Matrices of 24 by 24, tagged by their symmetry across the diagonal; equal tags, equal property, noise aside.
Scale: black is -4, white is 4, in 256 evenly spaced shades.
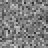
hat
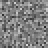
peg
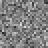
hat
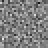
peg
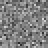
peg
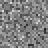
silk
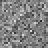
silk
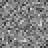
silk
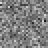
hat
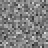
peg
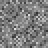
silk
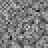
silk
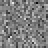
hat
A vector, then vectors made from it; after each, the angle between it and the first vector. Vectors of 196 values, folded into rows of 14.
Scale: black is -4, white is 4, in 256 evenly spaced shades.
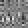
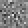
orthogonal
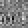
nearly opposite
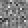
orthogonal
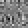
nearly opposite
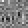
nearly opposite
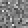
partly opposed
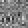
nearly opposite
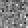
orthogonal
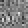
nearly parallel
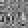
nearly opposite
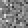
orthogonal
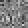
nearly parallel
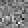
partly aligned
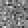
orthogonal
